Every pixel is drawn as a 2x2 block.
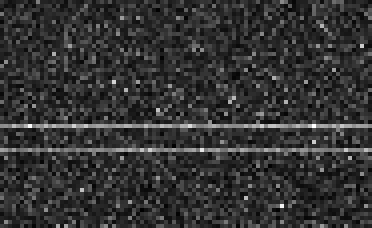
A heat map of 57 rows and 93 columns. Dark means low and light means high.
Odd lines: rows 32 and 38. Average level on the scale: 20%. Histogram: skewed, a long tail of high values. Slope: none.
